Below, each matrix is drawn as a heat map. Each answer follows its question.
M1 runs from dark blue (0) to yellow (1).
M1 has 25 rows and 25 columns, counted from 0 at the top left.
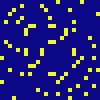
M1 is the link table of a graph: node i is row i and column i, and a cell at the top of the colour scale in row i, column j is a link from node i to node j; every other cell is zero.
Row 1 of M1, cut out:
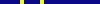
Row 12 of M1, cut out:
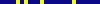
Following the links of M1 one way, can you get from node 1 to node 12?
yes
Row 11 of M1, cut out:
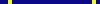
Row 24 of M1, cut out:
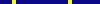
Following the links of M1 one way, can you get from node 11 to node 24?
yes
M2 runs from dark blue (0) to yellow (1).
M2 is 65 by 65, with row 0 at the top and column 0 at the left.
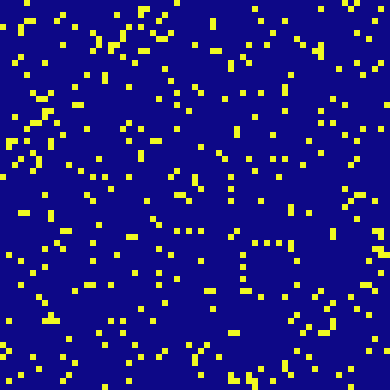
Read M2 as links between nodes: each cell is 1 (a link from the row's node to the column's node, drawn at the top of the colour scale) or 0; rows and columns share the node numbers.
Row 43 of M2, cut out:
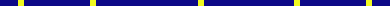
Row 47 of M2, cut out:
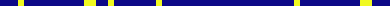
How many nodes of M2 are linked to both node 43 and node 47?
4
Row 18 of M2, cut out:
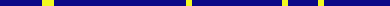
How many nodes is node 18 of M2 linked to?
5
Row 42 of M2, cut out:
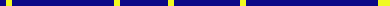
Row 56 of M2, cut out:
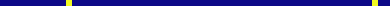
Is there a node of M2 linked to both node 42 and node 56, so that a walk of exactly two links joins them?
no
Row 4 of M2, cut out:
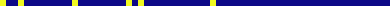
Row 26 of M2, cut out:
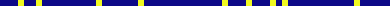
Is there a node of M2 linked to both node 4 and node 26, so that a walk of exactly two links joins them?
yes
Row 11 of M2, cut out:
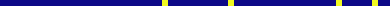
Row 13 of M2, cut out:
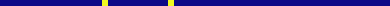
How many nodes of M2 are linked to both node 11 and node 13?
0
